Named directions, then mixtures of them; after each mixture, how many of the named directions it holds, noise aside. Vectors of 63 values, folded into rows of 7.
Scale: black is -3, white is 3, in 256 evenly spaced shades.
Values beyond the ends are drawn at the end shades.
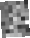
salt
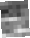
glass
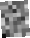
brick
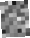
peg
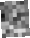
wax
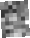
three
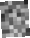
three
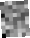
two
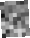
two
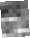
one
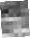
one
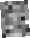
two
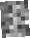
one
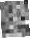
one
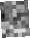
one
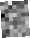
three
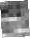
one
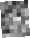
three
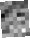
three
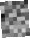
two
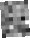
three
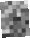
three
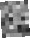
two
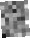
one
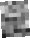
three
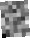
one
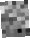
two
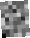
one
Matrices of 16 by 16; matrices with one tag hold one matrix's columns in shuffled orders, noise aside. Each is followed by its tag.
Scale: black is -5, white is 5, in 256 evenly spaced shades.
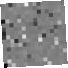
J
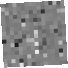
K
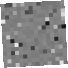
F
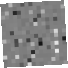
K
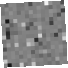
J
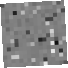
K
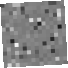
F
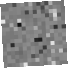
F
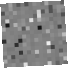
F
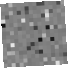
F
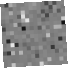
F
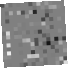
K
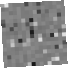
J
